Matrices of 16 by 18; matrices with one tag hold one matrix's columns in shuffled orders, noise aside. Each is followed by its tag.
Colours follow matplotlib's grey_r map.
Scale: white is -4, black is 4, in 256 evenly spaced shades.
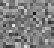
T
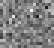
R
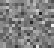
T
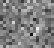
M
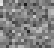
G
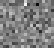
G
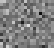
T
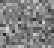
M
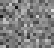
R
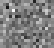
R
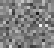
T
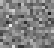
T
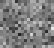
M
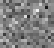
R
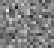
R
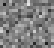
G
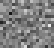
T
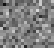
G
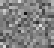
T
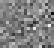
T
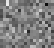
G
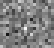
M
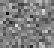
T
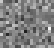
M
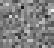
R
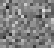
R
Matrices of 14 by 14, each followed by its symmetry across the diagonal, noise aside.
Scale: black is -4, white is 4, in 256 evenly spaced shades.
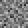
symmetric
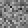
neither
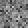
symmetric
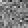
neither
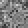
symmetric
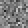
neither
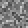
symmetric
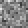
symmetric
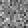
neither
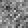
symmetric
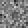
symmetric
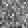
neither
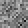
symmetric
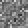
symmetric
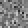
neither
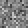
neither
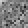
symmetric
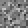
symmetric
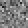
neither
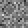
symmetric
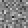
neither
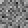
symmetric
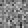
neither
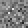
symmetric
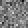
neither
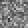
neither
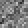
symmetric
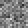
neither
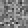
neither
